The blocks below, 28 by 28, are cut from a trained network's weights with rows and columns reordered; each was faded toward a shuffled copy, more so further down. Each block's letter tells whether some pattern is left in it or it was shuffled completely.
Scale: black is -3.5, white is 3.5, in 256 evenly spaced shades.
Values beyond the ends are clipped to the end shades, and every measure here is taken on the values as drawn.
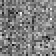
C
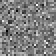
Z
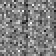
C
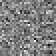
C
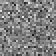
C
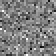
Z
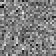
C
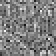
C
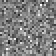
Z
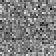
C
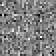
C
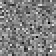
Z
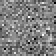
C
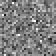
Z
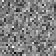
Z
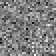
Z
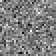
Z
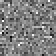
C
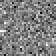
Z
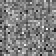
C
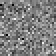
C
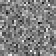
Z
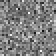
Z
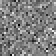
Z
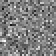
C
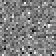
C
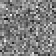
C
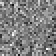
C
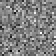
Z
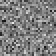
Z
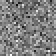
Z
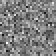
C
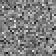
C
